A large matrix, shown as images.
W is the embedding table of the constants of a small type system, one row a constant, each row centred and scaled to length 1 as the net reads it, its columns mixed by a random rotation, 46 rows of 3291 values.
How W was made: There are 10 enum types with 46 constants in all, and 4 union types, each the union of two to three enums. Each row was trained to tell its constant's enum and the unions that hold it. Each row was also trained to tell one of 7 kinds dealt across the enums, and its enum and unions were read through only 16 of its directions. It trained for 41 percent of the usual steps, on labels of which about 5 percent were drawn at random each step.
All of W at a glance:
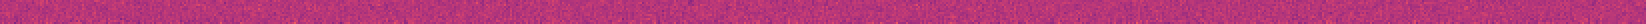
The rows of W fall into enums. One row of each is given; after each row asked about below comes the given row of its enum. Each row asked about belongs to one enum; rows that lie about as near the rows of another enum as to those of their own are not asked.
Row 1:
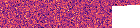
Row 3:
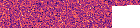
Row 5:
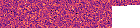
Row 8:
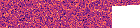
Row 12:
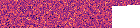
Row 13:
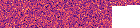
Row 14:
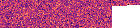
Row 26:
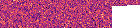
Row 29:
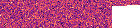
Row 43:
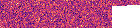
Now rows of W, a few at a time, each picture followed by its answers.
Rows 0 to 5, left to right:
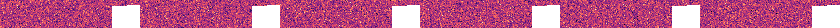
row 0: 43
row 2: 14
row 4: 5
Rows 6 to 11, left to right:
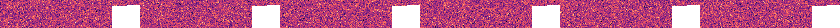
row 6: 43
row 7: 3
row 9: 26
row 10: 1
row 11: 3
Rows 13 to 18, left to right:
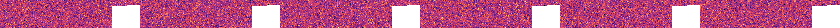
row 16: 13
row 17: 26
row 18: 14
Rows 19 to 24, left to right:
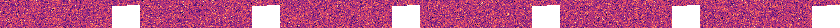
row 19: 1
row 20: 3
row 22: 29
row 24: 8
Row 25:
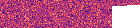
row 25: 1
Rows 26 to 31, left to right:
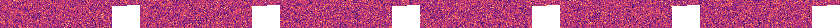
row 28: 5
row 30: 26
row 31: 26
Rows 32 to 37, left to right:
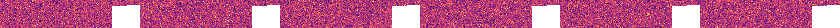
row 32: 3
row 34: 8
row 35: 26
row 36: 29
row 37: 43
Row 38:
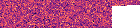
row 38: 13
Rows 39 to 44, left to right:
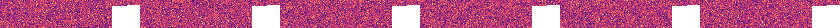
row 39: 29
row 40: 3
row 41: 43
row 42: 5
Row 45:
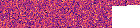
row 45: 43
